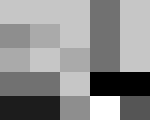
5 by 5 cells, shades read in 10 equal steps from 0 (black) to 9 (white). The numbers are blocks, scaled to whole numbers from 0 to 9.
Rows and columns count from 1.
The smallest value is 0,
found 2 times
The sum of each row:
32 29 30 15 19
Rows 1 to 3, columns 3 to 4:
7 4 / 7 4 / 6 4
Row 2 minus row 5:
4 5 2 -5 4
